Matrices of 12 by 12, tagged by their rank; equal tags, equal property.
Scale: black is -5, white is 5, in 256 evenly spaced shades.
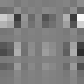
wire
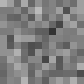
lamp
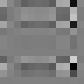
wire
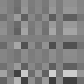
wire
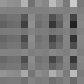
wire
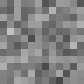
lamp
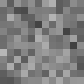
lamp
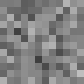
lamp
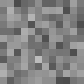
lamp
